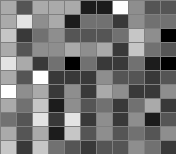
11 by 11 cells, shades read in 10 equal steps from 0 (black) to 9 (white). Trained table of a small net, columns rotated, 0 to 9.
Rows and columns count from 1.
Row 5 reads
8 6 2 4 0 4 2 2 4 1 0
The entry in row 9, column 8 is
2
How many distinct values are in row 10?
6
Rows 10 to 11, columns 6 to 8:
3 5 3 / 2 3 3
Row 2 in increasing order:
1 2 4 4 4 4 5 5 6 6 8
